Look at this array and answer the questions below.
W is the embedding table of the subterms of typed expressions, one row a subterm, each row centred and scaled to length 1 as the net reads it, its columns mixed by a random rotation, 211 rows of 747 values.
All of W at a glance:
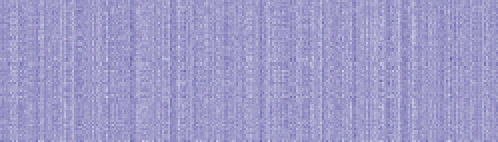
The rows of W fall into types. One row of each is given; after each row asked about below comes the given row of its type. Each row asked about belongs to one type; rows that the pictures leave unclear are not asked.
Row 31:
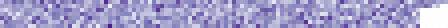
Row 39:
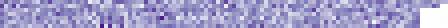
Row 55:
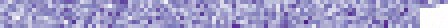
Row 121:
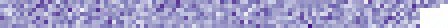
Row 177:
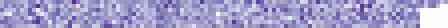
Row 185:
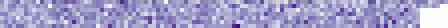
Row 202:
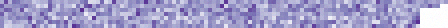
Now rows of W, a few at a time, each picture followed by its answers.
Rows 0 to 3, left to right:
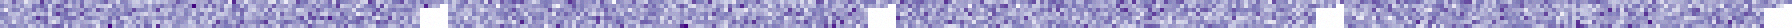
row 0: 31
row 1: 185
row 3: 55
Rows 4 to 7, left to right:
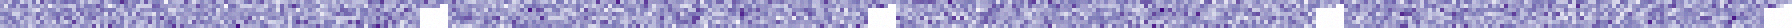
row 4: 185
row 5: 202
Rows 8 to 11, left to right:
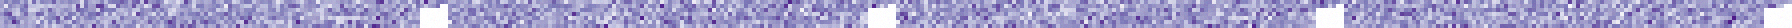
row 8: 185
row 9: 31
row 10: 31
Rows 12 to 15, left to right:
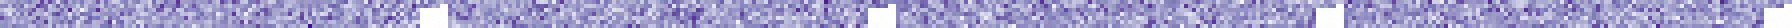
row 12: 121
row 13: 202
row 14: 39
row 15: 39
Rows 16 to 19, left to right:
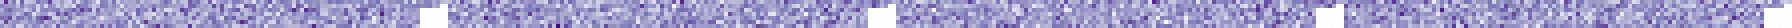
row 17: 31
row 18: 177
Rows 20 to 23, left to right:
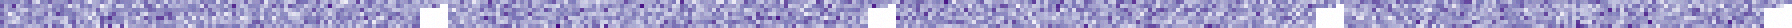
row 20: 39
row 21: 31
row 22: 121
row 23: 55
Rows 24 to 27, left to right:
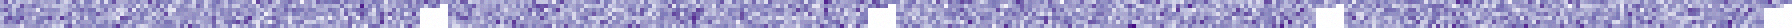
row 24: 177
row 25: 202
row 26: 185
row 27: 55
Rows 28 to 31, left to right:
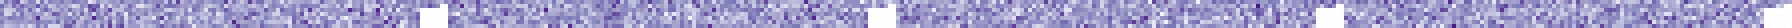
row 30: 177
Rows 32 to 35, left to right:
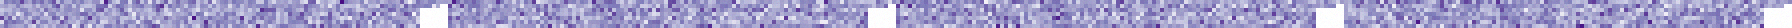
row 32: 31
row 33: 39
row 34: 39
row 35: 185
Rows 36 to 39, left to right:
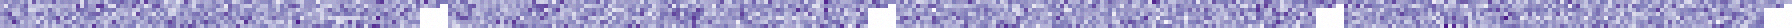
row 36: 185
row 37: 202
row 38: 177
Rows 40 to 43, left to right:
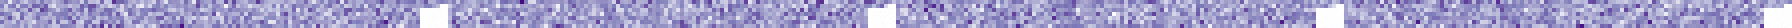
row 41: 177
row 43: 185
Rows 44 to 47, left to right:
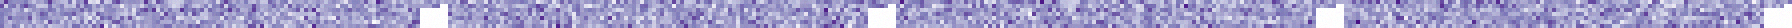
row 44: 39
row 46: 39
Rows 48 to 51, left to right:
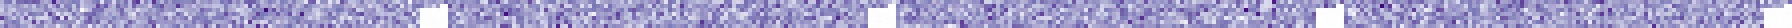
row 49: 39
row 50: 202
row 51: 121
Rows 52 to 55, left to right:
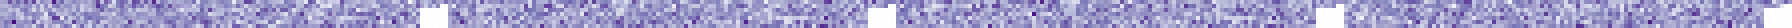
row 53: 185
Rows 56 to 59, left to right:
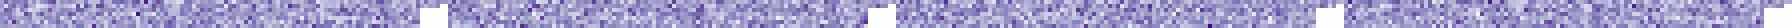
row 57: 202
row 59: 39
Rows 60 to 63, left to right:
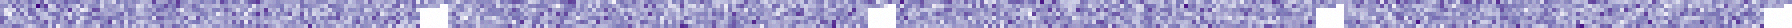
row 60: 121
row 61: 55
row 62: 39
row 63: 185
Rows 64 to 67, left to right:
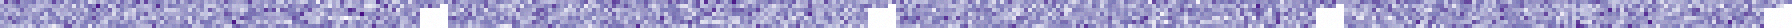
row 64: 202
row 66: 177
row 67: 55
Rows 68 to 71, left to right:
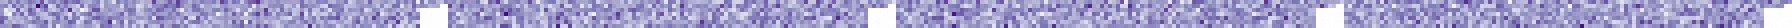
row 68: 121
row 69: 39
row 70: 31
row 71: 185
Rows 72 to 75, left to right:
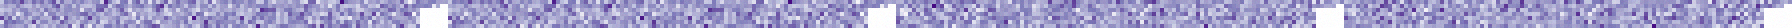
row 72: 31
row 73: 31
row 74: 121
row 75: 121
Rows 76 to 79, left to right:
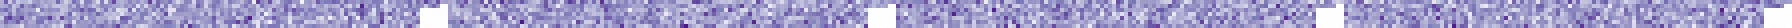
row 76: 177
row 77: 185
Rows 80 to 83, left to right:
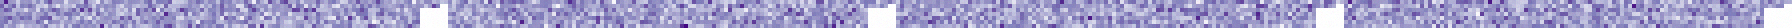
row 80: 39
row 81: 185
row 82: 177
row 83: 39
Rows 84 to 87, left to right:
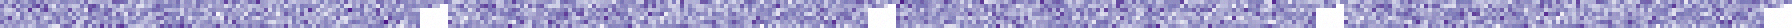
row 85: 55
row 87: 55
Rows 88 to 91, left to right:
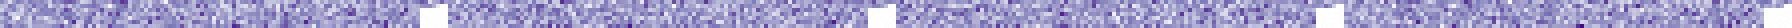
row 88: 55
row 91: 185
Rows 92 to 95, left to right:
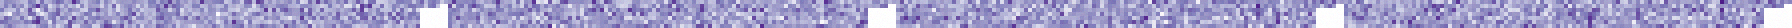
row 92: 177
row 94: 177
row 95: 202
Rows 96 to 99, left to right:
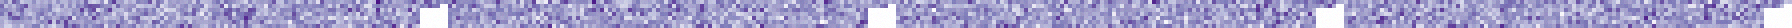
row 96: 202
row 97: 39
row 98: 177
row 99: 177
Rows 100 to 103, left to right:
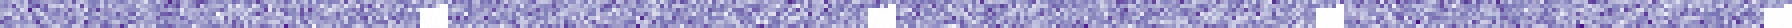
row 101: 31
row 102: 121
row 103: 185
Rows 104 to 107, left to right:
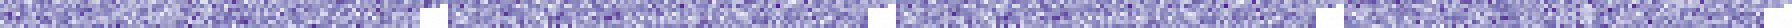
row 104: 31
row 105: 39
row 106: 39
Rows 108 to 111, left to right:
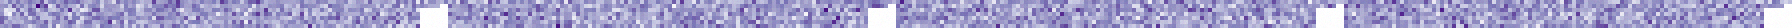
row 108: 121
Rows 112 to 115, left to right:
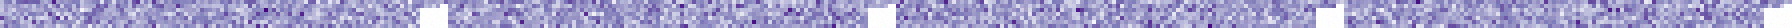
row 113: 185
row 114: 39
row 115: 177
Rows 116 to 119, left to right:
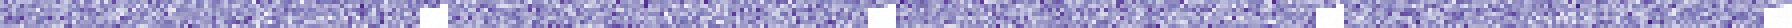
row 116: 177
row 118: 39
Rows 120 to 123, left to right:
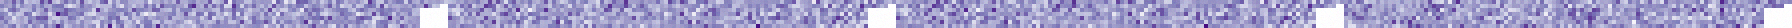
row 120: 31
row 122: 121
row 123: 202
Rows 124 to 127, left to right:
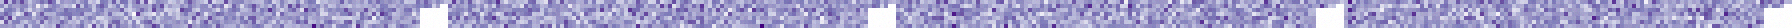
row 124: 31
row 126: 31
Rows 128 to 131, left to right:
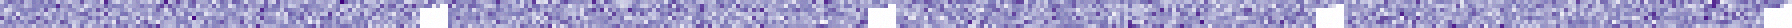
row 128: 31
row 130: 55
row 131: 177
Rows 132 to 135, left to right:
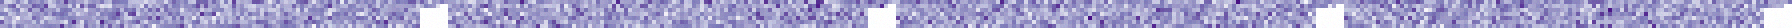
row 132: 55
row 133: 177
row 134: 31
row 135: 121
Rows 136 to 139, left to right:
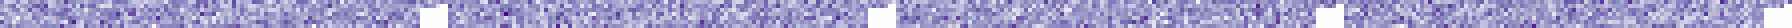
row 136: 55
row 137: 39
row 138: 177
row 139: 121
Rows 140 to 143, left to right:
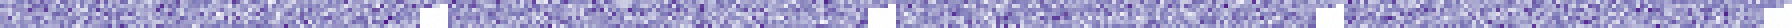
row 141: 39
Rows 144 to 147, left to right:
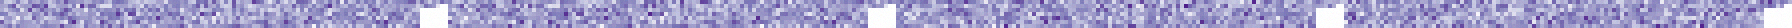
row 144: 55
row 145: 55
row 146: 39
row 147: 31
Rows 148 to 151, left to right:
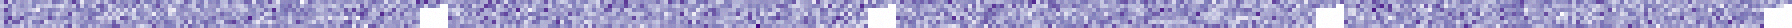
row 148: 177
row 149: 121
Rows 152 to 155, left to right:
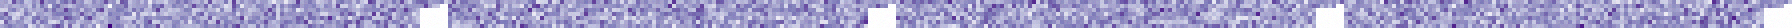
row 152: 31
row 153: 202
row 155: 185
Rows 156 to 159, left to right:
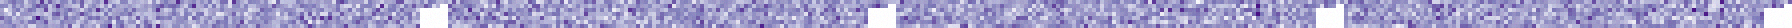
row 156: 31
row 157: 202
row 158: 177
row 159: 202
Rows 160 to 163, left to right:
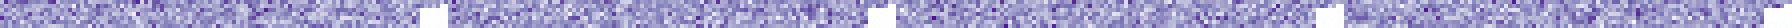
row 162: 31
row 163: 202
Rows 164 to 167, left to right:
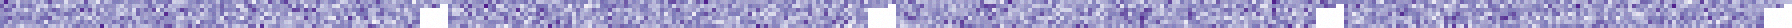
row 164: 39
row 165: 121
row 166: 202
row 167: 39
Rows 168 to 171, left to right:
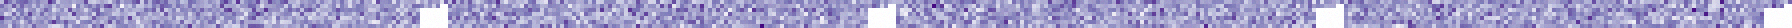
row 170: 121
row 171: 202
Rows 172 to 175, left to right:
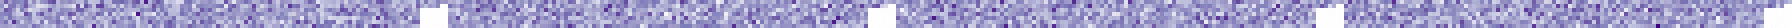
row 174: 31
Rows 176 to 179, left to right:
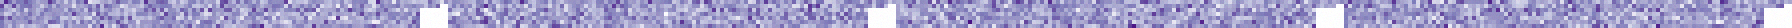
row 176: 39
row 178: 185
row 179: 39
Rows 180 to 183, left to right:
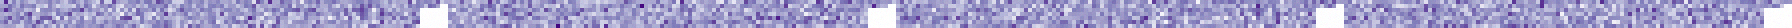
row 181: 31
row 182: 177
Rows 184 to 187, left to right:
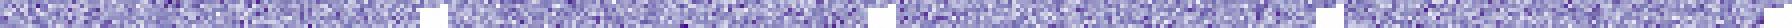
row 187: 202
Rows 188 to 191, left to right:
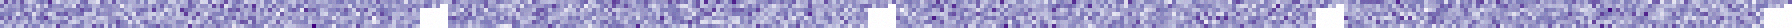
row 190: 31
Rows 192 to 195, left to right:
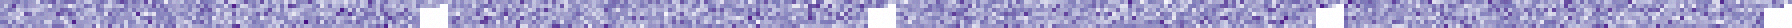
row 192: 185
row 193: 177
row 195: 39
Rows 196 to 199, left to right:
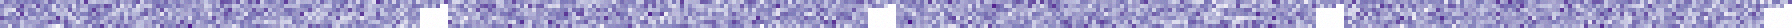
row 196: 121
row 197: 55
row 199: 121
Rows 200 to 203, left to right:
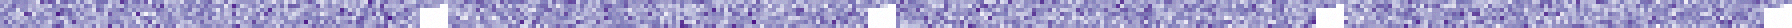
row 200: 185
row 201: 55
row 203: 55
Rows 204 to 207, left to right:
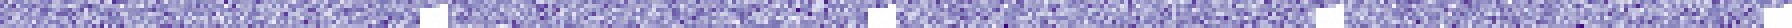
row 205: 202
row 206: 31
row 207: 185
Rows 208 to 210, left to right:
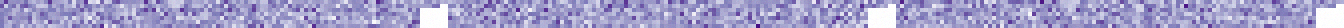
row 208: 39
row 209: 121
